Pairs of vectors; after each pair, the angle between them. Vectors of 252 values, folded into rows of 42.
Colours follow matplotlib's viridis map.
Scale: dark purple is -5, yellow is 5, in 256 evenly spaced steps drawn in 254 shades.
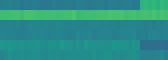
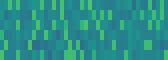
orthogonal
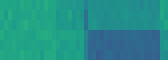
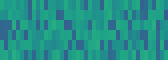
orthogonal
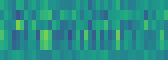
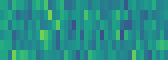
partly aligned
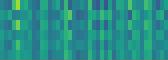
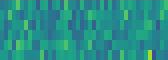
partly aligned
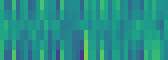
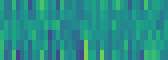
nearly parallel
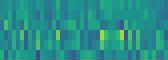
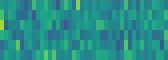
partly opposed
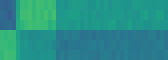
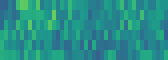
partly aligned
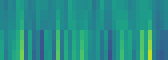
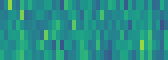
partly aligned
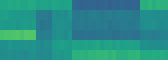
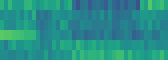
nearly parallel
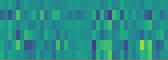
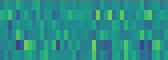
nearly opposite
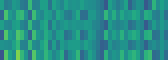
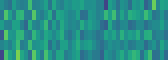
nearly parallel
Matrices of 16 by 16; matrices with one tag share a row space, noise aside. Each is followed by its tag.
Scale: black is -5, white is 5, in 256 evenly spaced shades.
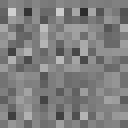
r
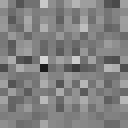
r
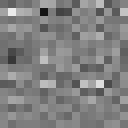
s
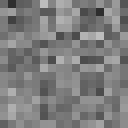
s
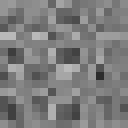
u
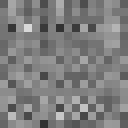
r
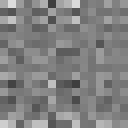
u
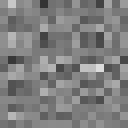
s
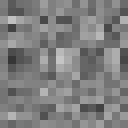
s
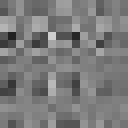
u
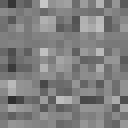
s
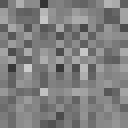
r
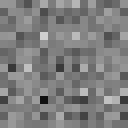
r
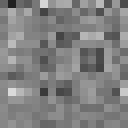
s
